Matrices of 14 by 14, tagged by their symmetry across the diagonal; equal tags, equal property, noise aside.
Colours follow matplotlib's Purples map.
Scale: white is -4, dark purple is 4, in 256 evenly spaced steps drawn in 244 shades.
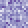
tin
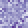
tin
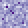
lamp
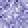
lamp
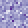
tin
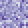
tin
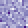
tin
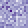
lamp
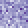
tin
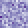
tin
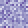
tin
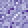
lamp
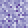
tin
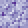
lamp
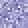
lamp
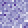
lamp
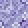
lamp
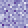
tin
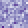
tin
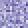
tin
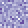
lamp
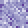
tin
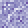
lamp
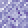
lamp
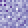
lamp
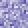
lamp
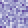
tin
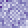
lamp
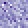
tin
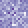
lamp
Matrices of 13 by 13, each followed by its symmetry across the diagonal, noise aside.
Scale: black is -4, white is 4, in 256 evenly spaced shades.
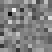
antisymmetric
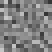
antisymmetric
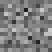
neither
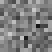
symmetric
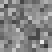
symmetric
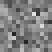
antisymmetric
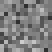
neither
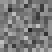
neither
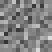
symmetric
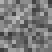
symmetric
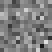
antisymmetric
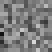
neither
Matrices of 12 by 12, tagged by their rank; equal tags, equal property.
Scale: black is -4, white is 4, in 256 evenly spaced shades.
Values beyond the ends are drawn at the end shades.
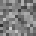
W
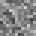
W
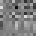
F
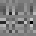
F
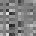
F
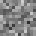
W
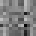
F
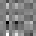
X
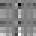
X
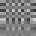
X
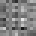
F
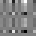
X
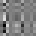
X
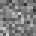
W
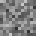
W
